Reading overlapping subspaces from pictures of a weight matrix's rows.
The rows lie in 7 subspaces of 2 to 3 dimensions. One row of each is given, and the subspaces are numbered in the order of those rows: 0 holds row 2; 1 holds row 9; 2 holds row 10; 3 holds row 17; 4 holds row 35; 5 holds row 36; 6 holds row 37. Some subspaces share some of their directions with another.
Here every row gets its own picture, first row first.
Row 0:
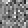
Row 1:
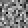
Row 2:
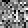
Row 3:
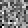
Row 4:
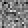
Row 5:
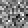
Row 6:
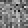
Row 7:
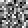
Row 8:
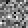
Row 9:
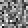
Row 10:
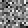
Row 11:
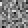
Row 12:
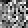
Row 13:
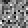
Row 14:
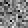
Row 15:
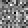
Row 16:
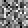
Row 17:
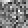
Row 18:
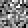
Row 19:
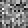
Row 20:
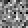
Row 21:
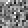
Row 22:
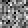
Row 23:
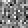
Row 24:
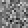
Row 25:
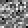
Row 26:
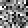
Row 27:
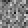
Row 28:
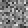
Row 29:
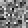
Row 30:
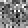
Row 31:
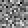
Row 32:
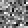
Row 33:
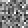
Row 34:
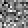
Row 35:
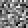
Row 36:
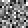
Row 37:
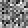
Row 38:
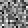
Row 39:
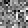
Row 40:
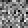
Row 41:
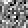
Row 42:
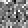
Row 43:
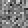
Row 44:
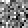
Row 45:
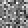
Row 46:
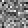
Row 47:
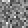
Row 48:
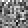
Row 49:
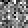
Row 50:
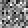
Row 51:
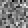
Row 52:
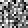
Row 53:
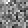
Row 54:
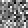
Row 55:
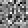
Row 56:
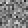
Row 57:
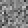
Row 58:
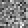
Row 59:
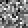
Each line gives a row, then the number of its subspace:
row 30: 6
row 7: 2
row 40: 4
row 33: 4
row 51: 4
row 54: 0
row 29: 2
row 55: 5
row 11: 0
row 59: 3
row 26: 5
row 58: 5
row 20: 2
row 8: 3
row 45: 3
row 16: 2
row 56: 3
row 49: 1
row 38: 1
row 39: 0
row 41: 4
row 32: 2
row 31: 5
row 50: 6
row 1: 4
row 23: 2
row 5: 5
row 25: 3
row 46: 0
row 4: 0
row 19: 6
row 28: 2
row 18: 4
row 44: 5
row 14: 0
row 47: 5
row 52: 1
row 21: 4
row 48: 4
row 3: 1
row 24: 5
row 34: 0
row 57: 1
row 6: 6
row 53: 0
